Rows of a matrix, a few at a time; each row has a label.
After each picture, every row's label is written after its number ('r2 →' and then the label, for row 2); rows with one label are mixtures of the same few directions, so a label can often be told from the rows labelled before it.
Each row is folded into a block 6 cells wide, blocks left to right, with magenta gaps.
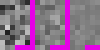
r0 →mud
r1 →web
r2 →mud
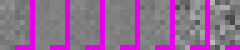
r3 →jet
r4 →jet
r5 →jet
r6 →web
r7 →jet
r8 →jet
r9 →web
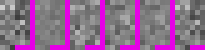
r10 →jet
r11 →jet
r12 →mud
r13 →web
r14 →web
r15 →jet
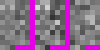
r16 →jet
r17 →jet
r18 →web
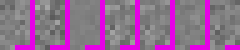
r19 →jet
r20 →jet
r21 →web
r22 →mud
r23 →mud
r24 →web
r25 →mud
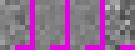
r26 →web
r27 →mud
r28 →web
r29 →jet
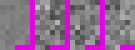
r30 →mud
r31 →jet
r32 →mud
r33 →jet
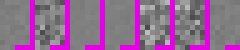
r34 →web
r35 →mud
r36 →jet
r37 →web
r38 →mud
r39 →jet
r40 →mud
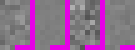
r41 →web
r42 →mud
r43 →jet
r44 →web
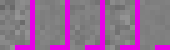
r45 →jet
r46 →mud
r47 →mud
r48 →web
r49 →web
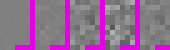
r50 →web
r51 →mud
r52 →web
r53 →mud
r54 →web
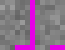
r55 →jet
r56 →web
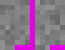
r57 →mud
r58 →web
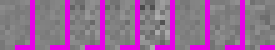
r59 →mud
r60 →jet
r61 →jet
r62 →jet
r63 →jet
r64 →jet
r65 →mud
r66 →web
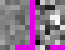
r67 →web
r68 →web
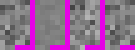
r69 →mud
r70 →web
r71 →jet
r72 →mud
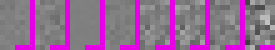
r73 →jet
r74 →web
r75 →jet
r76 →mud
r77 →mud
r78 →mud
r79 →web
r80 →web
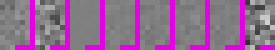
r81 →jet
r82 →web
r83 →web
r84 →mud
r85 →mud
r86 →web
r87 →mud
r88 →web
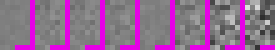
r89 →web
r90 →jet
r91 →jet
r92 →web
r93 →mud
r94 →web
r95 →web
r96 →jet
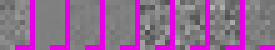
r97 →jet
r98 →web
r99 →mud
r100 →mud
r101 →mud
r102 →web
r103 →jet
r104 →jet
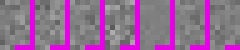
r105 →web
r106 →jet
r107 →web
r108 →mud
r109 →mud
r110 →web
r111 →mud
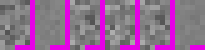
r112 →mud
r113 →jet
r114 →web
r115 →mud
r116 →web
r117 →web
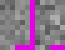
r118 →jet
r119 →web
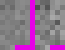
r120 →jet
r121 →jet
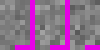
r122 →jet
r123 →mud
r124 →mud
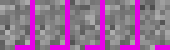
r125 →mud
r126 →mud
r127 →web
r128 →mud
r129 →jet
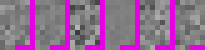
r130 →mud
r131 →mud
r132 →mud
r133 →mud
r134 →jet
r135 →web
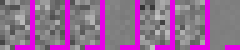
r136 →web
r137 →jet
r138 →web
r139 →jet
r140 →jet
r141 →mud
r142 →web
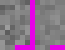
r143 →mud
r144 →web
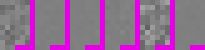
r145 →mud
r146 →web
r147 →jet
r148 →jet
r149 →mud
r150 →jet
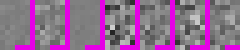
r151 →mud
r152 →mud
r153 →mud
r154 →mud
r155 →mud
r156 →web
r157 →web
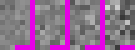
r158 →jet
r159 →mud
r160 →web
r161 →jet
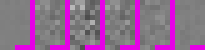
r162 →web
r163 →jet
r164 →jet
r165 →jet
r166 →web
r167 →mud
